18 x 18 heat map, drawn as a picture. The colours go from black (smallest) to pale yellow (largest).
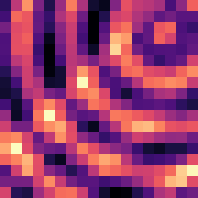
Slope: none. Rings: centred on the top right. Mirror symmetry: none.
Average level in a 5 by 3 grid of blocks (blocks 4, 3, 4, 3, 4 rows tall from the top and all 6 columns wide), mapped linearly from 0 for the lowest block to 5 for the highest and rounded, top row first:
222
042
132
522
324
